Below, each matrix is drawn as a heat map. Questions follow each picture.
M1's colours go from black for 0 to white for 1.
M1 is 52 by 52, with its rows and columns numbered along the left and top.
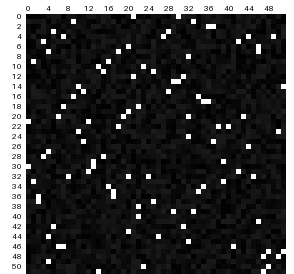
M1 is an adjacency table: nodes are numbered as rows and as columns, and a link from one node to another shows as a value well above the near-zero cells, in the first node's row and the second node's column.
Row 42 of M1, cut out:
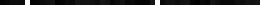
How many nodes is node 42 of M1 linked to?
2
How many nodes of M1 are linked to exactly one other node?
11
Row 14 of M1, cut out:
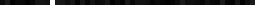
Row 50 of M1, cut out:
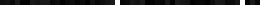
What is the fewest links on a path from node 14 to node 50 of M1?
3
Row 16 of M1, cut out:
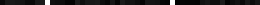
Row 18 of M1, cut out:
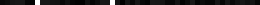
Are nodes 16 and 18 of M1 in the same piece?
no
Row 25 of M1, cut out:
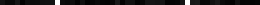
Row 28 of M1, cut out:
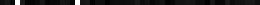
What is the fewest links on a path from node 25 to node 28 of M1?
3
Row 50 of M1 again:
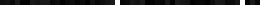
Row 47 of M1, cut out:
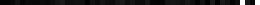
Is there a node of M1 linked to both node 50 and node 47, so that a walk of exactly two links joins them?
yes
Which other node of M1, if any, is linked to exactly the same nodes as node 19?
node 43
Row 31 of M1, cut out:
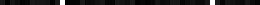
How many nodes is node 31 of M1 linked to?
2
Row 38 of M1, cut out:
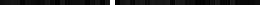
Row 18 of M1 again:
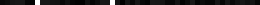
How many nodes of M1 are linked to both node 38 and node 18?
1
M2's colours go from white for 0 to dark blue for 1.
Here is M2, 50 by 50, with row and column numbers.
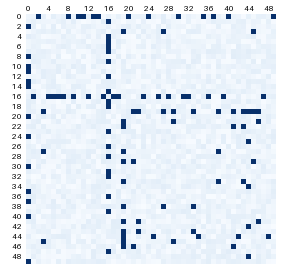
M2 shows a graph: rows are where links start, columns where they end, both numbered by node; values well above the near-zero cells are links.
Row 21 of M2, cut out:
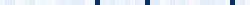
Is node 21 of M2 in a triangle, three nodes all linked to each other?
yes
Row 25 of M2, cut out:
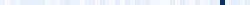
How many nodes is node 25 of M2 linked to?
1
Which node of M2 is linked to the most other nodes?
node 16
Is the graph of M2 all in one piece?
no
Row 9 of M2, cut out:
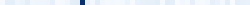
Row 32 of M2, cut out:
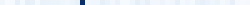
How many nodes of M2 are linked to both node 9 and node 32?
1
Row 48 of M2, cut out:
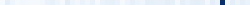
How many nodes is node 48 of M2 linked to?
1
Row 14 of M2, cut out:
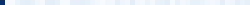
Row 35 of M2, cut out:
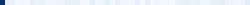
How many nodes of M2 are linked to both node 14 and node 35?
1
